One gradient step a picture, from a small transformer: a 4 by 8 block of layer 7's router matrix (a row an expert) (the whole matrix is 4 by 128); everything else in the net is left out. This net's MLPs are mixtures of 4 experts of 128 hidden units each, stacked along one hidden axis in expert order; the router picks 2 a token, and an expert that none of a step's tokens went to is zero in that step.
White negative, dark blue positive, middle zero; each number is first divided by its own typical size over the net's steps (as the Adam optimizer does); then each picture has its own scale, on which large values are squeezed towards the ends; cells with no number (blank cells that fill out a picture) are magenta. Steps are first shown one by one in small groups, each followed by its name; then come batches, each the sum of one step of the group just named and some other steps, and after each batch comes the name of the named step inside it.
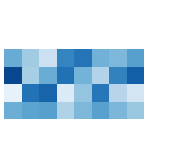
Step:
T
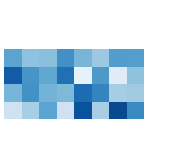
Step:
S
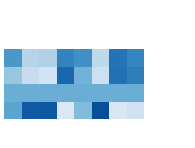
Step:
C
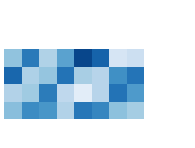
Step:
T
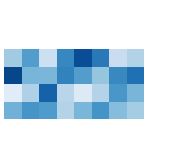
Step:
T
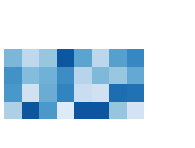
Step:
S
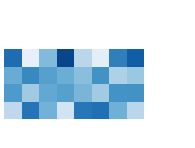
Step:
S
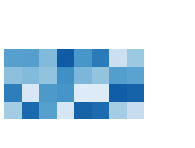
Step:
C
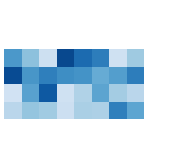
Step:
T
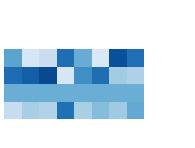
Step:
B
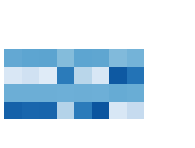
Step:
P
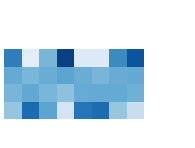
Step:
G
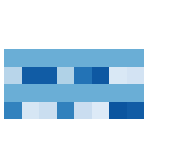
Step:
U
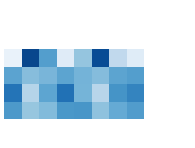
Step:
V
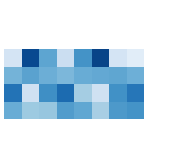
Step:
V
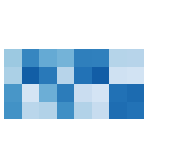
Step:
U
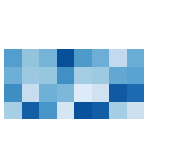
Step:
G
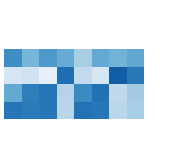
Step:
P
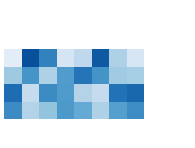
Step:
V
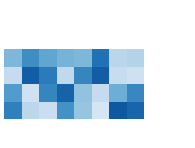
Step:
U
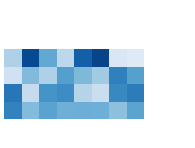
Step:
P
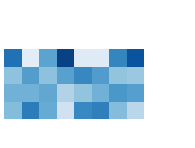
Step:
G
